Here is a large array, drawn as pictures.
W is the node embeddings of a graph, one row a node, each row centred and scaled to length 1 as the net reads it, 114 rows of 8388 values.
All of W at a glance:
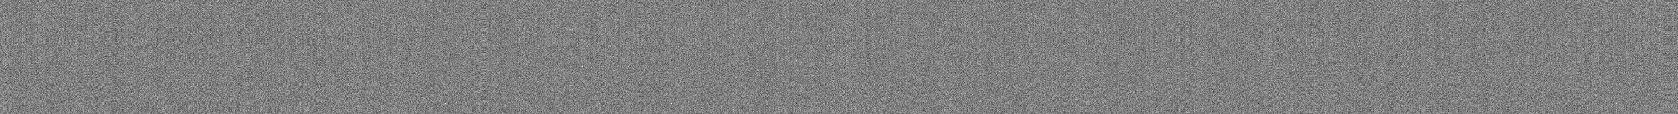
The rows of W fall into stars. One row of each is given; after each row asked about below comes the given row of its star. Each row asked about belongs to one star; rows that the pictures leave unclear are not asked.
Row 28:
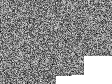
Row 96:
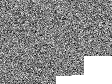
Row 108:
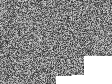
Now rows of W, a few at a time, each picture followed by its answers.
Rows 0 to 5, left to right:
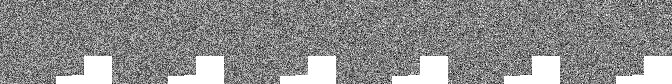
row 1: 28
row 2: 96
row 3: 96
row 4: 108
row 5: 108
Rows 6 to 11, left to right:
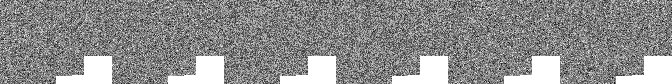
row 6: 28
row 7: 96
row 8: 108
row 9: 28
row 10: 108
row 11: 28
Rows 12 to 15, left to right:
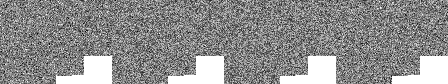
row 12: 108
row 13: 96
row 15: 28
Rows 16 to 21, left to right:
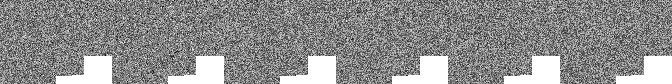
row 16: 28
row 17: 96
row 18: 28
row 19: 108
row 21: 96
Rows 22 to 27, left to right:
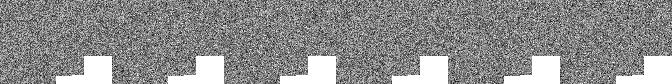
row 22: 28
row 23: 96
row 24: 108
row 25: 108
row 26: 28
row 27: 108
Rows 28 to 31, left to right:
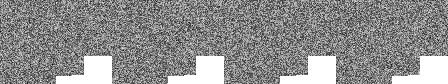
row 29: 28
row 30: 28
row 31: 96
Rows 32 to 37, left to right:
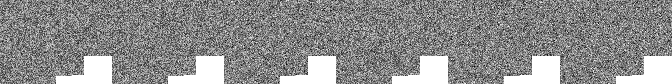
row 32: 96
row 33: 108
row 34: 28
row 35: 96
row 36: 28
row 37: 96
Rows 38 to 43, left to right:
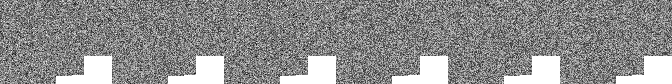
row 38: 28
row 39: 28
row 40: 28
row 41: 28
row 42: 108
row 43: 28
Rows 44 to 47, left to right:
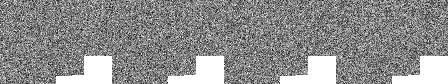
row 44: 28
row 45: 96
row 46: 96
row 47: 108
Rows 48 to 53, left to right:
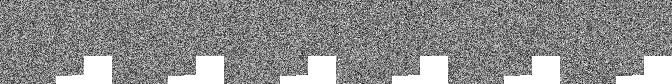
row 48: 96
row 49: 28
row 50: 108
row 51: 28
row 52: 108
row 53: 28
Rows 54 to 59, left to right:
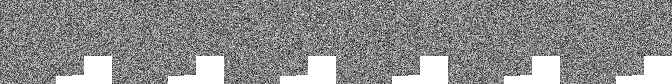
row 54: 28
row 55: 28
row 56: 96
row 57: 28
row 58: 28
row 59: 108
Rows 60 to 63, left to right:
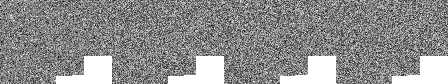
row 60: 96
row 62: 96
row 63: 96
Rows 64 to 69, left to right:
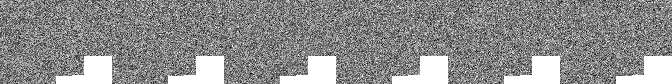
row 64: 96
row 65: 108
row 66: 28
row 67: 96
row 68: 108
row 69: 28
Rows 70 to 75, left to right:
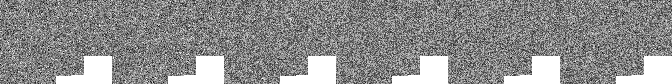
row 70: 96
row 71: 108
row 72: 28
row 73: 28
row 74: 108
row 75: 96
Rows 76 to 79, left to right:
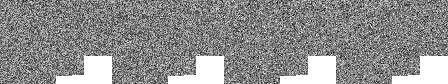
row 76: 28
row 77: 108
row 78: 28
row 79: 108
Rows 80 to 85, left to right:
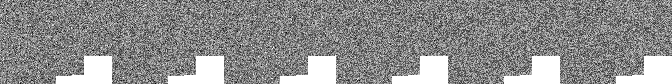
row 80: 28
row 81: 108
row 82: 28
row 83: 96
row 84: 96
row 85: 96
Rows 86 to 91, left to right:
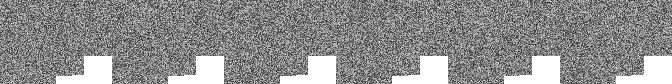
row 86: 108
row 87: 108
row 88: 28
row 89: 28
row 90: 108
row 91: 96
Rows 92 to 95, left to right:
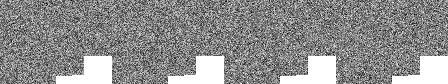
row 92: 96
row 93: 108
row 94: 28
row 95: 28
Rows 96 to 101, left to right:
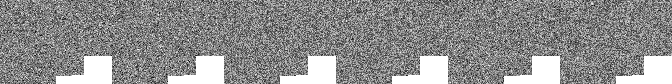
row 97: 108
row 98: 108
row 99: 108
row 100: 28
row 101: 28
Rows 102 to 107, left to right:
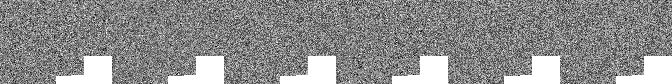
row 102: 96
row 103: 96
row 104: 96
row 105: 108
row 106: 108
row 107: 96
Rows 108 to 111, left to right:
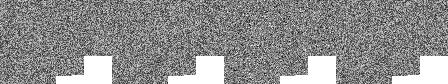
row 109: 96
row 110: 96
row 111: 28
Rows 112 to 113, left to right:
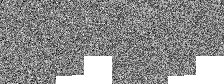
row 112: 28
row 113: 108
